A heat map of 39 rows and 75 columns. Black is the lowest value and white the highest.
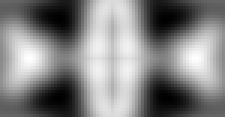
Average level on the scale: 50%. Mirror symmetry: left to right and top to bottom. Slope: none. Lone odd cells: none.
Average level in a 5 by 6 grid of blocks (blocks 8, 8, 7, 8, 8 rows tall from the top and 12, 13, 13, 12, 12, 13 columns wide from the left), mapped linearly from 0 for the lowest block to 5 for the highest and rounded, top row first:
204402
424414
545535
424414
204402
